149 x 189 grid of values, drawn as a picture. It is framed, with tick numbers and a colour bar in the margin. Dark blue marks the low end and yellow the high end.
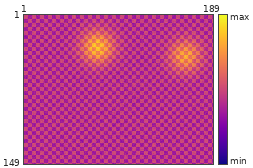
Mirror symmetry: none. Odd rows or columns: none. Bumps: two.
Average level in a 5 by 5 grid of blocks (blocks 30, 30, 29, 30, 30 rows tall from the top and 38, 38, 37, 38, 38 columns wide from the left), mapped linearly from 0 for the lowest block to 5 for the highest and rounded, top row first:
0 2 2 0 1 / 0 3 2 1 5 / 0 0 0 0 0 / 0 0 0 0 0 / 0 0 0 0 0
